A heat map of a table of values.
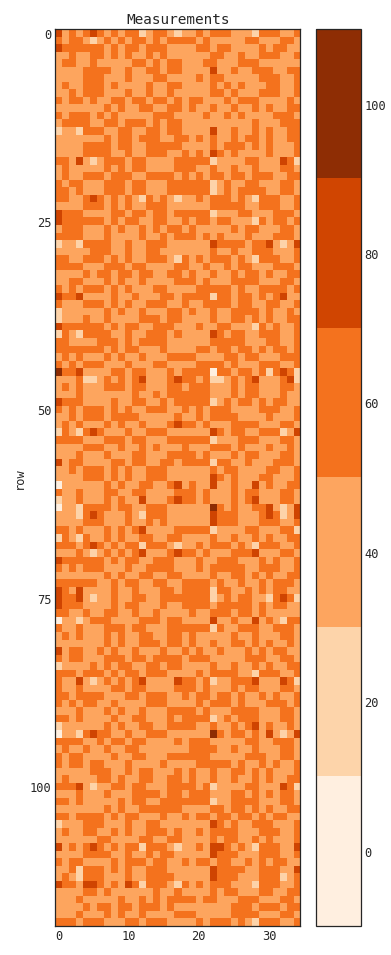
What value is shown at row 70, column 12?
40
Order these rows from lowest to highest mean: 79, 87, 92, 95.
95, 92, 87, 79
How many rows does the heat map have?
119
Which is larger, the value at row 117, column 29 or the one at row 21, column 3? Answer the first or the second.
the second
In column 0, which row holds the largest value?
45
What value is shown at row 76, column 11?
60
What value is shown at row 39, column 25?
40
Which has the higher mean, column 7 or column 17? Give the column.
17
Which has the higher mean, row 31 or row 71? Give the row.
71
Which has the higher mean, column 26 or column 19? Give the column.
26
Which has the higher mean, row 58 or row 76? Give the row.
76
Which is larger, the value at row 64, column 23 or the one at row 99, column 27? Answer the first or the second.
the first
